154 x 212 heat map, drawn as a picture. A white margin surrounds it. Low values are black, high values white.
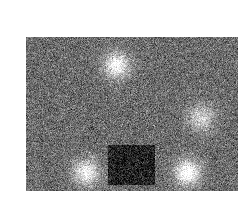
Bumps: four. Odd patch: lower, in the bottom middle. Ninth with the lowest average: bottom middle.
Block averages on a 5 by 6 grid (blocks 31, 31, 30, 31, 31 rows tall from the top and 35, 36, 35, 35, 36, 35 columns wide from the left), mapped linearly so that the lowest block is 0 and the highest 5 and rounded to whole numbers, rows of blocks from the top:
224222 | 223222 | 222233 | 221122 | 240052
